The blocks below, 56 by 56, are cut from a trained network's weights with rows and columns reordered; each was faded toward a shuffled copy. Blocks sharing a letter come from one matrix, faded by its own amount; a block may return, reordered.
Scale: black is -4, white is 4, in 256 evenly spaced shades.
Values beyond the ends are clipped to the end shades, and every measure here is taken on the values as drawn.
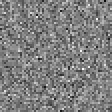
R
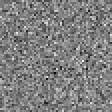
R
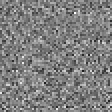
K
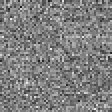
K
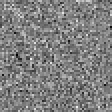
R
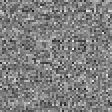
K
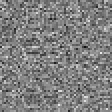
K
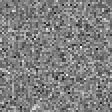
R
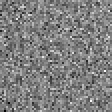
R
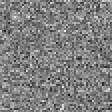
K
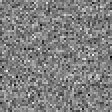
R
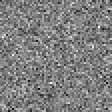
R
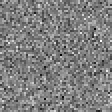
R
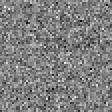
R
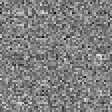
K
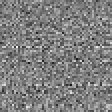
K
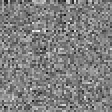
K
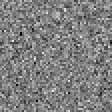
R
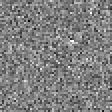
R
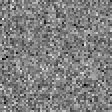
R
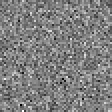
R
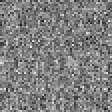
K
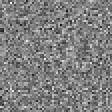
K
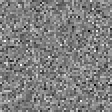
R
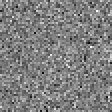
R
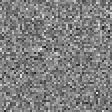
K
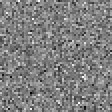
R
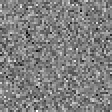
R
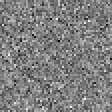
R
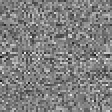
K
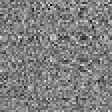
K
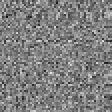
K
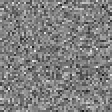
K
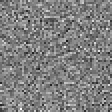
K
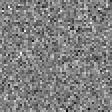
R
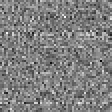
K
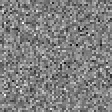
R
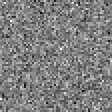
R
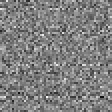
K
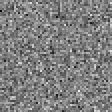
R
